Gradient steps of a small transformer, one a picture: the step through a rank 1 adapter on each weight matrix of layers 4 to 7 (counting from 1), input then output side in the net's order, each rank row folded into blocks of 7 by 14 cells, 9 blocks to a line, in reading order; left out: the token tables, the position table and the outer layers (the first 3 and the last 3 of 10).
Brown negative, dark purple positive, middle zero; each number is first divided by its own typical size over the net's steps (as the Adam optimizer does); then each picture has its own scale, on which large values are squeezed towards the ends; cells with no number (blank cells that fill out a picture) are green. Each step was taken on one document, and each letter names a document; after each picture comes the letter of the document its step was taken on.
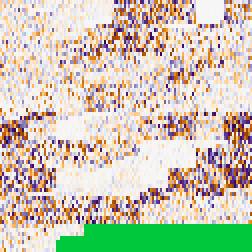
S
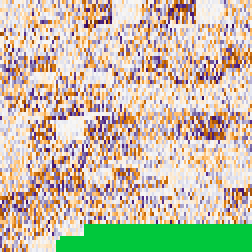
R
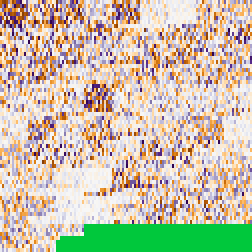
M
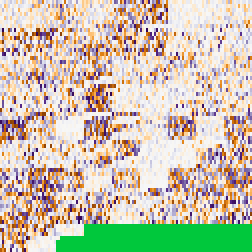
S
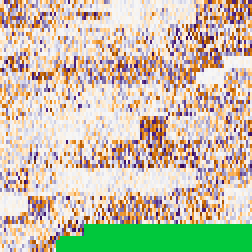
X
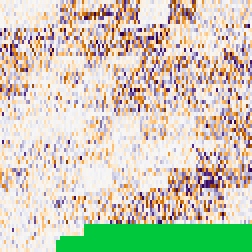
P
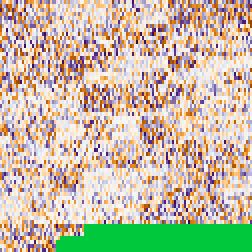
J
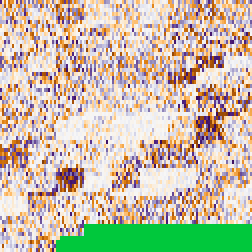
X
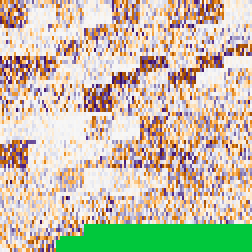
X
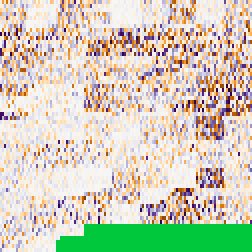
P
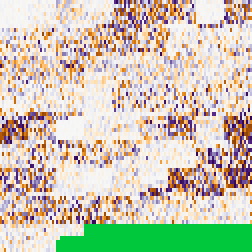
S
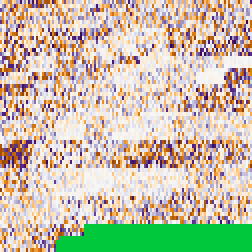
X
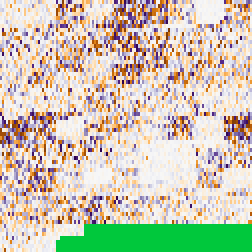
S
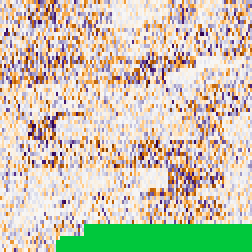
M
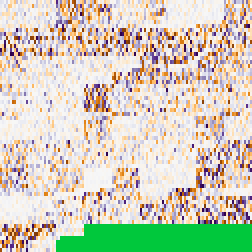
P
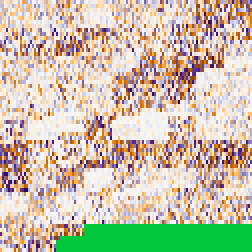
J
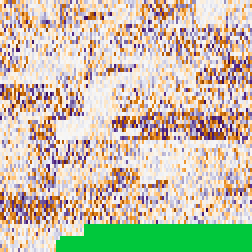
R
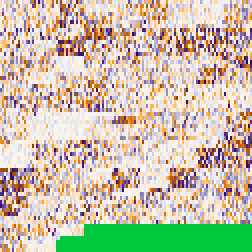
R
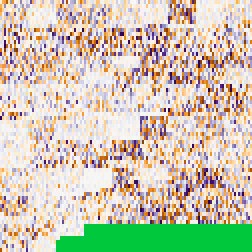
P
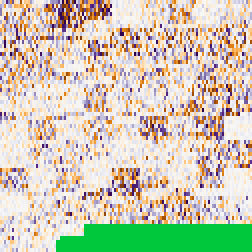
P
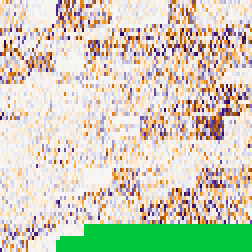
P
